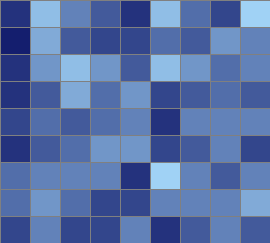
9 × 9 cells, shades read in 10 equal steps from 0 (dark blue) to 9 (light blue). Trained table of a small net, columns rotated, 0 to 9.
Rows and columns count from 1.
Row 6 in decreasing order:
6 6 5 4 3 3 2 2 1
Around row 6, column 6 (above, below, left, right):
1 9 6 3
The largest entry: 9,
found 2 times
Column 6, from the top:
8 4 8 2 1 2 9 5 1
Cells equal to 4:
11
